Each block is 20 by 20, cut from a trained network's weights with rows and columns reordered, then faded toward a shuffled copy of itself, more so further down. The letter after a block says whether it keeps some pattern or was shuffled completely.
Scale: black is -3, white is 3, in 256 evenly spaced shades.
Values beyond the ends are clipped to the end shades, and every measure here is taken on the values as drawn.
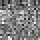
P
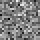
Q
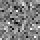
Q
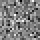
Q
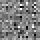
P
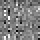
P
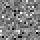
Q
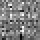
P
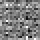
P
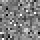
Q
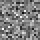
Q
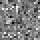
Q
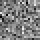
Q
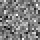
Q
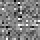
P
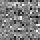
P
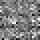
P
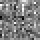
P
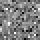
Q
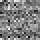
P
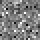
Q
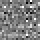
P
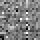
P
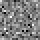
Q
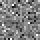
Q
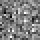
P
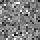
Q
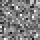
Q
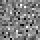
Q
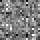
P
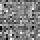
P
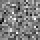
Q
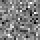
Q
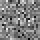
P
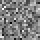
Q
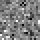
Q
